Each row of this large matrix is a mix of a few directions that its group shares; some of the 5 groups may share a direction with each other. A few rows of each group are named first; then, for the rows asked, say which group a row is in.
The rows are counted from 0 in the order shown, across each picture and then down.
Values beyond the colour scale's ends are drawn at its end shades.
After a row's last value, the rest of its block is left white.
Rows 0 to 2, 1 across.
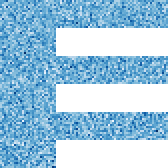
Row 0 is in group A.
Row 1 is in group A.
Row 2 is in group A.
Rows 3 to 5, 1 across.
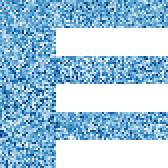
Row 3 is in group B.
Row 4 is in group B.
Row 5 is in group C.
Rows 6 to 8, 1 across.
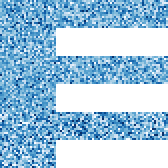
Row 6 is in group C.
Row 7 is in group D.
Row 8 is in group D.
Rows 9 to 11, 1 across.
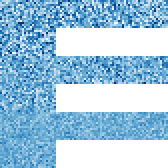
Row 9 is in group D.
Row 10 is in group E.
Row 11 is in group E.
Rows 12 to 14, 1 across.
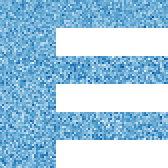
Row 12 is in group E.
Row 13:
D
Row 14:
E
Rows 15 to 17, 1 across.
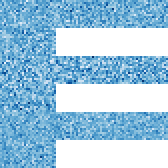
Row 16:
C
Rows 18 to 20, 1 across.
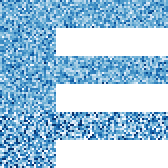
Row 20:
A
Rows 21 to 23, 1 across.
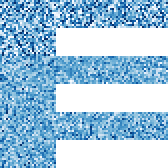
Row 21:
A
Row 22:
C
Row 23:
A
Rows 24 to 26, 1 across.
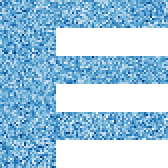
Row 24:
D
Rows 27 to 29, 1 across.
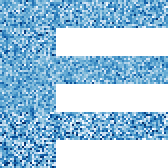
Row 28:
E
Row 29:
D
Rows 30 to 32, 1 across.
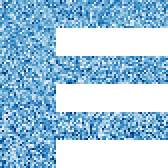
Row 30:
A
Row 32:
A
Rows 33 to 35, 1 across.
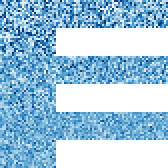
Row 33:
E
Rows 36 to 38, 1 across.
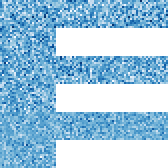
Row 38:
B
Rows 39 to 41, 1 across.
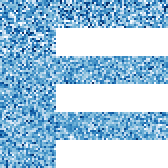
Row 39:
A
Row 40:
E
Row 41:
C
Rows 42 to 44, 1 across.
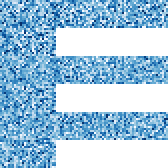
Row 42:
A
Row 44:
B
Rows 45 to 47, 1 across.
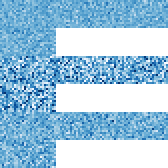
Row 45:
A
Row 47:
A
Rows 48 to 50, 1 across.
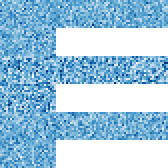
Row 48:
E
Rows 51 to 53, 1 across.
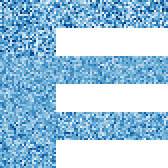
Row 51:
E
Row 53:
A
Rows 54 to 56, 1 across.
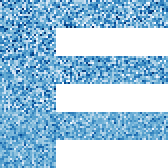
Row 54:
E
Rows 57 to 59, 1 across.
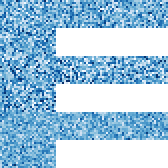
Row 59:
D
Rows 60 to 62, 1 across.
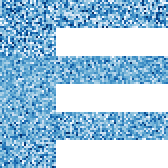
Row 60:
C
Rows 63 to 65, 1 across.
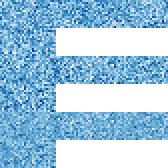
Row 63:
D
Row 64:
A
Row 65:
D
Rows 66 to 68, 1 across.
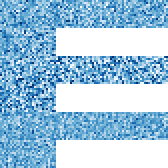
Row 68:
B
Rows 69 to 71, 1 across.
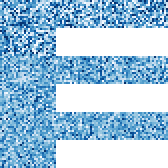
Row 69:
E
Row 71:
A
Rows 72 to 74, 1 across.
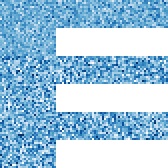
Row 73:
B
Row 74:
D
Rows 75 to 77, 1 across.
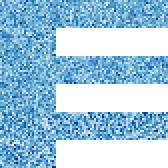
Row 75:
E
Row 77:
A
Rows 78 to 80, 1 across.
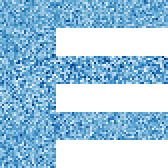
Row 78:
A
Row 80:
A
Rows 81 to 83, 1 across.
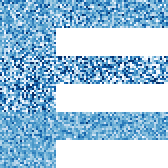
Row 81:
B
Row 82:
D
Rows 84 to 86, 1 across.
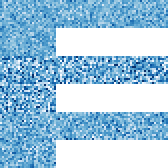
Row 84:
A
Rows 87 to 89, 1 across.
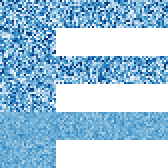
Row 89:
D
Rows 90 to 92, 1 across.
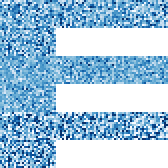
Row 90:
B
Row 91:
B
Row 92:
B
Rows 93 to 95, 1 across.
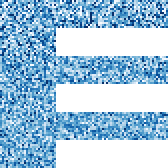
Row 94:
C
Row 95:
C
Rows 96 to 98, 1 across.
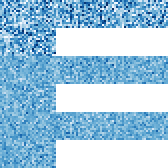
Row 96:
E
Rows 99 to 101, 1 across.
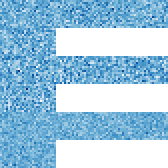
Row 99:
D
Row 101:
D
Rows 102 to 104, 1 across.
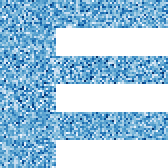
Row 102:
C
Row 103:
A
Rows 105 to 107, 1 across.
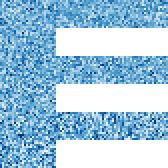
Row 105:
C
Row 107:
D
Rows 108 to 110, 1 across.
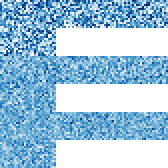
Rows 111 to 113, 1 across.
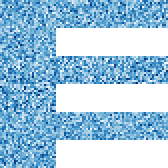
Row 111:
A
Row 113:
E
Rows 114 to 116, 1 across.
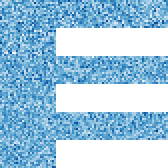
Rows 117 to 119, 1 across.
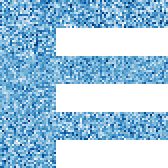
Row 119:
A
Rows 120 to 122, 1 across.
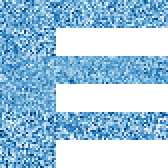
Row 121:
C
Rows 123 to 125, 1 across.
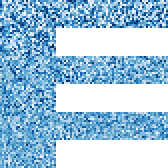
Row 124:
B
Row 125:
B
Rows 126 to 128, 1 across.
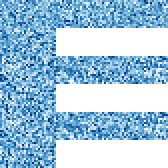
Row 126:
A
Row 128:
C
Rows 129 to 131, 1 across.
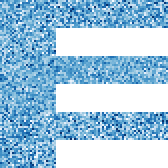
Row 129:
D
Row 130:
C
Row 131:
E
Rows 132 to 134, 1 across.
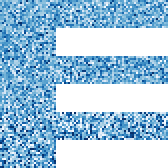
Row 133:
B
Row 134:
A
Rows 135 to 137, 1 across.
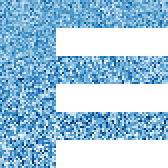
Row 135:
E
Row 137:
A
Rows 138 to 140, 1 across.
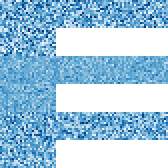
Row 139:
B
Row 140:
C
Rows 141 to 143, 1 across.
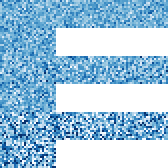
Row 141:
E
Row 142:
A
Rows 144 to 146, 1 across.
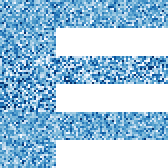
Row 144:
A
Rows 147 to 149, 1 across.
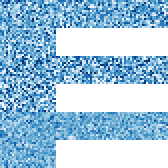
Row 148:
E
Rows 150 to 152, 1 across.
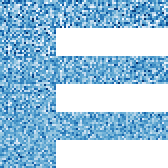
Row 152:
A
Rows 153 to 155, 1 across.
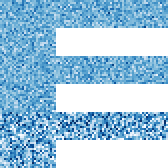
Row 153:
E
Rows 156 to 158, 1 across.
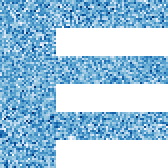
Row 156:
B
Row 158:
C
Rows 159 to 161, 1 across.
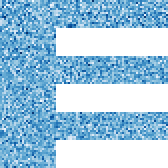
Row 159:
C
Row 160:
B
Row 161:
C
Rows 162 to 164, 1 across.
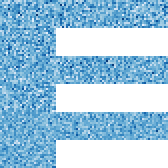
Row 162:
B
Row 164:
A
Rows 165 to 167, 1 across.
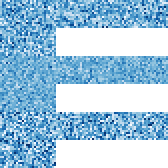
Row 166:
A
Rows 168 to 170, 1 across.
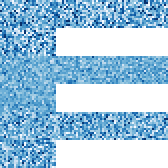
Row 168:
D
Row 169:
C
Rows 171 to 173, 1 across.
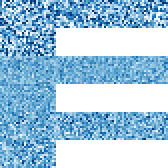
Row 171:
C
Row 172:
B
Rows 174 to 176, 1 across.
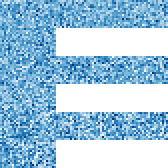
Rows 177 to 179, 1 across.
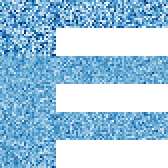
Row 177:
E
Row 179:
A
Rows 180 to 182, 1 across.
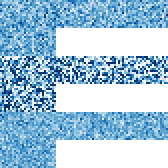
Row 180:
A
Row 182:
D
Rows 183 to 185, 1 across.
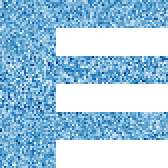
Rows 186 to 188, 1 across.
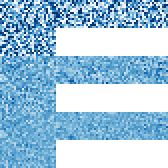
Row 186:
A
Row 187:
C
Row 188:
C
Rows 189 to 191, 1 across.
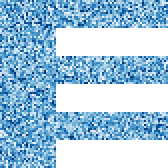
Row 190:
A
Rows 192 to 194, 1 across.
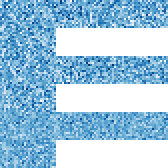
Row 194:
B
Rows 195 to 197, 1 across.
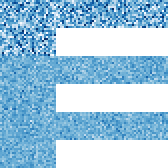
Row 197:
E
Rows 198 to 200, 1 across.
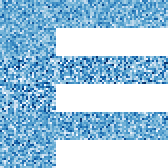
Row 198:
A
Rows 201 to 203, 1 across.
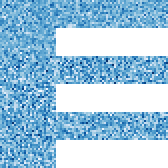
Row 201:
C
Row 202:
B
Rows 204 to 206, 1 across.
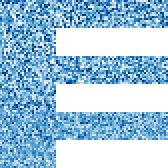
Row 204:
B
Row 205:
C
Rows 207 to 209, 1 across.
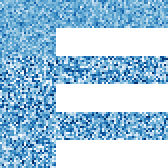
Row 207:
D
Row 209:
A
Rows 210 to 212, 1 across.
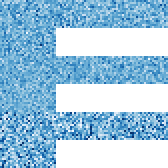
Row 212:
A
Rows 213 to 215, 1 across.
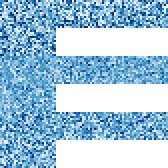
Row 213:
A
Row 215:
E
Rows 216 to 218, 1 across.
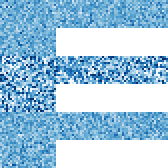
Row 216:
A
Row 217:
C
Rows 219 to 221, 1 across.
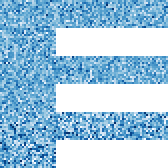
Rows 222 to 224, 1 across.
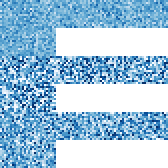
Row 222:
E
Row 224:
D
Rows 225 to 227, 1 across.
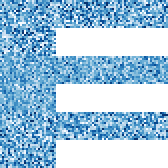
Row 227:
C
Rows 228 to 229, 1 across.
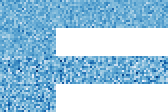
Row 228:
E
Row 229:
B
